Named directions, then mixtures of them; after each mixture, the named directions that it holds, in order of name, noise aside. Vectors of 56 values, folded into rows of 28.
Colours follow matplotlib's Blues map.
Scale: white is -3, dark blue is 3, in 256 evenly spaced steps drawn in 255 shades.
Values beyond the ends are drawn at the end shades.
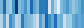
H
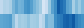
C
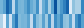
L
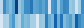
C, H, L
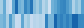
C, H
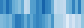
C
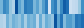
C, H, L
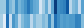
C, L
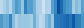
C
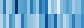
H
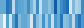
L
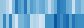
C, H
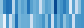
L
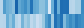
C, H, L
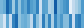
L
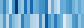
H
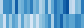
C, H, L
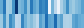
H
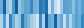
H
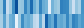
C, H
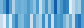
L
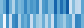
L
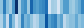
H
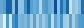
L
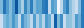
H, L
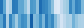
C, H, L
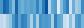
C, H, L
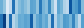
L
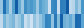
C, H, L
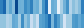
H, L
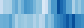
C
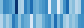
H, L
